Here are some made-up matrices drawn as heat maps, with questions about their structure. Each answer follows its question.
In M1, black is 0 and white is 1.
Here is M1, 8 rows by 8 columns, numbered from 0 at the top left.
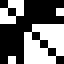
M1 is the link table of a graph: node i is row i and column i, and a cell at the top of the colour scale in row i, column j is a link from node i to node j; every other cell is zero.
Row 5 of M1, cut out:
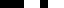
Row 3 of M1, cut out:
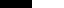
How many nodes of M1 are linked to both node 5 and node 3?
3
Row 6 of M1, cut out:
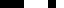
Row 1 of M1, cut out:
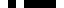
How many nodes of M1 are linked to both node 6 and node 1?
1
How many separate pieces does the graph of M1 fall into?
1
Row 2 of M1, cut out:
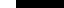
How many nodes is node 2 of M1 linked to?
2
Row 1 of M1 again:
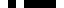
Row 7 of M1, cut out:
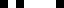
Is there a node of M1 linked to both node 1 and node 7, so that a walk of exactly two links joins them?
no
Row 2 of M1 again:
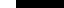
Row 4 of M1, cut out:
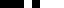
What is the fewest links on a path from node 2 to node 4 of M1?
3
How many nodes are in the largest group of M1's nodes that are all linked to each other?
5
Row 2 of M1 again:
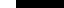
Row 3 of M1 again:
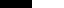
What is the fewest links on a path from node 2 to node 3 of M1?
3
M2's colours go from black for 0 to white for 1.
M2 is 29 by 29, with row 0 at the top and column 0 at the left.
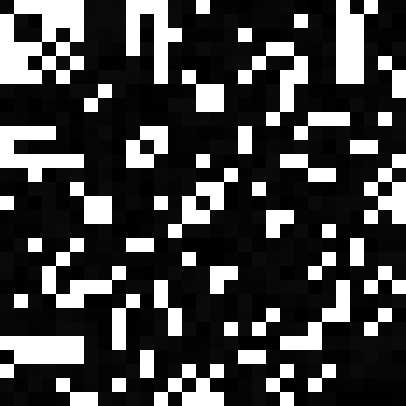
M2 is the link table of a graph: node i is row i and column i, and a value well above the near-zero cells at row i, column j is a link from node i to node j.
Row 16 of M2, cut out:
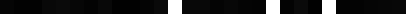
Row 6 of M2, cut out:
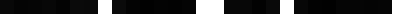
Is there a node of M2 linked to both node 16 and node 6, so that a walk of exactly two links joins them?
no
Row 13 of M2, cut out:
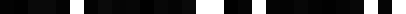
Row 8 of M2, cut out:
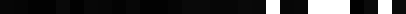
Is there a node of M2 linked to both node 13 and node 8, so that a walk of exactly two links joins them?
no
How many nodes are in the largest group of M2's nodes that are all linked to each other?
5
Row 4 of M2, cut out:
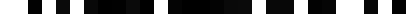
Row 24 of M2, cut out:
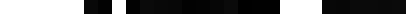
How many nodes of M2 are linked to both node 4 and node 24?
5
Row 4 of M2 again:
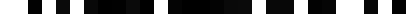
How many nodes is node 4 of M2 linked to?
10
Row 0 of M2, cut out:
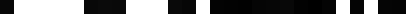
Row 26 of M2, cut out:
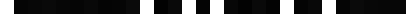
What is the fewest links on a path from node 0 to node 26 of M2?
1
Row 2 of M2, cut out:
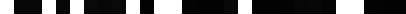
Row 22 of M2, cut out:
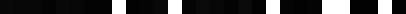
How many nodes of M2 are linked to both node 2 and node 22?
2
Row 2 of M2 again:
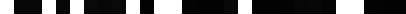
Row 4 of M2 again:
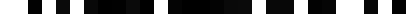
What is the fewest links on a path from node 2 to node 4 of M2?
2
